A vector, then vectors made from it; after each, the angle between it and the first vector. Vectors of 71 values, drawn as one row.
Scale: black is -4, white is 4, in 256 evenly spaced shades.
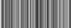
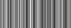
orthogonal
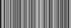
nearly opposite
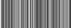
nearly parallel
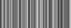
nearly opposite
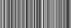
orthogonal
